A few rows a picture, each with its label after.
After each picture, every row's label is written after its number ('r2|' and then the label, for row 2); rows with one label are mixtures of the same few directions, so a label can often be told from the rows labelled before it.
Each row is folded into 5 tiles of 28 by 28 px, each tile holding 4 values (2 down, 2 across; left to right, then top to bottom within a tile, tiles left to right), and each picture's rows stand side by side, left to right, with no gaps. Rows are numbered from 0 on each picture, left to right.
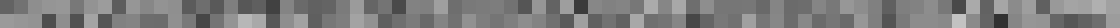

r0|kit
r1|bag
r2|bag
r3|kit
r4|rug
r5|kit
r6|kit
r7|bag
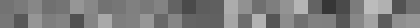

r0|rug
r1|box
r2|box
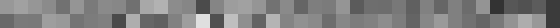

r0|box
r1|box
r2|bag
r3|bag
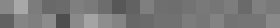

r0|bag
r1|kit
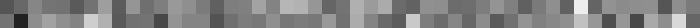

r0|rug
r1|bag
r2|box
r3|rug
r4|kit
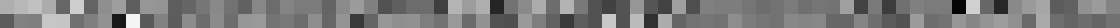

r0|box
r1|kit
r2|rug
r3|bag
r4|kit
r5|bag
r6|kit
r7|bag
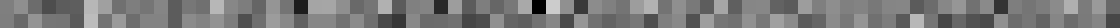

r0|box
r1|bag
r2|kit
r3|kit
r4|rug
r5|rug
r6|rug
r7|rug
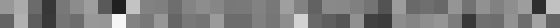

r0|kit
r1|rug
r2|rug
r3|kit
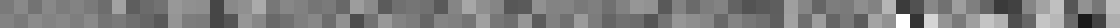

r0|kit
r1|bag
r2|rug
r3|box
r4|rug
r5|box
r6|box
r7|bag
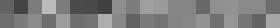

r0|box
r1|box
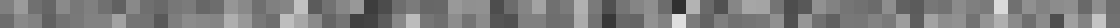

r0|kit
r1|rug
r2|rug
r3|bag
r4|kit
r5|box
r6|box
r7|kit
